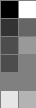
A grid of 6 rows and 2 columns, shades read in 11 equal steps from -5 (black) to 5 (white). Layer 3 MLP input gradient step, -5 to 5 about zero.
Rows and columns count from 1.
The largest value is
5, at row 1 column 2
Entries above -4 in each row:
1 2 2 2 2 2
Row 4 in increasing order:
-2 0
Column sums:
-8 7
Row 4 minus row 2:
1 1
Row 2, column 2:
-1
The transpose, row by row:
-5 -3 -2 -2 0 4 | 5 -1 1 0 0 2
